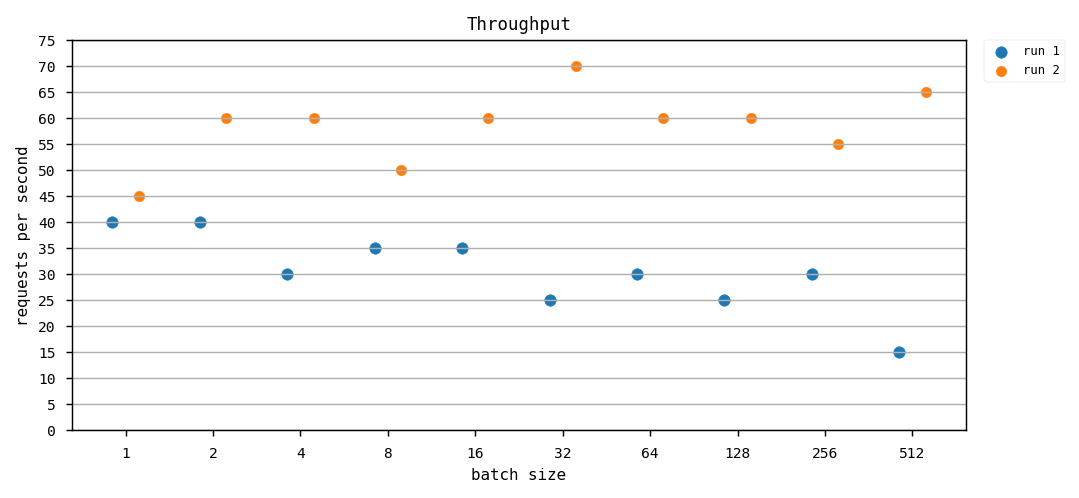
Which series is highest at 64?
run 2
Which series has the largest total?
run 2
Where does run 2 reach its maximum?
32
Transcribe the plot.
Title: Throughput
x-axis: batch size, ticks 1 2 4 8 16 32 64 128 256 512
y-axis: requests per second, ticks 0 5 10 15 20 25 30 35 40 45 50 55 60 65 70 75
Legend: run 1, run 2
Values:
run 1: 40 40 30 35 35 25 30 25 30 15
run 2: 45 60 60 50 60 70 60 60 55 65
